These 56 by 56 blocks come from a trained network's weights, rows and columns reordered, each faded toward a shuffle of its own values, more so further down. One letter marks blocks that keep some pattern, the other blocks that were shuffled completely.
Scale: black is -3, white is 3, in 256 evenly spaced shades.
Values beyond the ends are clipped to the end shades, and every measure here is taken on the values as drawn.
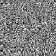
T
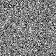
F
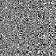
T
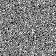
F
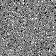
F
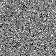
F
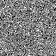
F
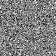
F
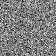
F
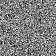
F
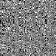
T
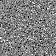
F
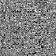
T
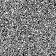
F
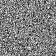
F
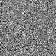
T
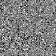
T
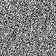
F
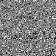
T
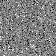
F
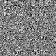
T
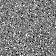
F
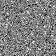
F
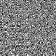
T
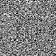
T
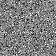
F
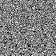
T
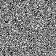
F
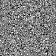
T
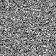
T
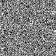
T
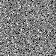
F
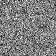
F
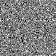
T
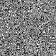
T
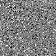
T
